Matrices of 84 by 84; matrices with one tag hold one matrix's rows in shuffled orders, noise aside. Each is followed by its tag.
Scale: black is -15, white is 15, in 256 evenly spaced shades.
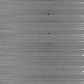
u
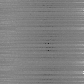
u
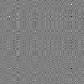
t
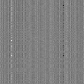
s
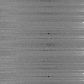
u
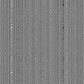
s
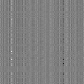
s
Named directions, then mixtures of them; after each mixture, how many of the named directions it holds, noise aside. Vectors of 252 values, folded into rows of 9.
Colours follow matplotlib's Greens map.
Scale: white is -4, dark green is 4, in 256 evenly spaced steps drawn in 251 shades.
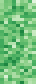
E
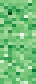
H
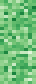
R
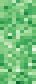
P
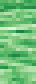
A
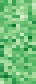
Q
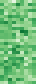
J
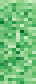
three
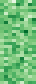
two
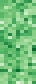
one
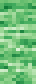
two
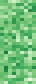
two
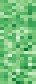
three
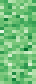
three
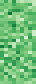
three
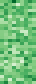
one
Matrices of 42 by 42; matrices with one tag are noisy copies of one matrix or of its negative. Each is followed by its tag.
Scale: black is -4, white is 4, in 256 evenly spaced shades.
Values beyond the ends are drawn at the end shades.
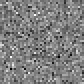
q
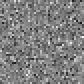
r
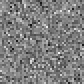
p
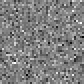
r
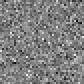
r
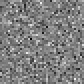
p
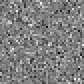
p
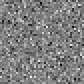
p
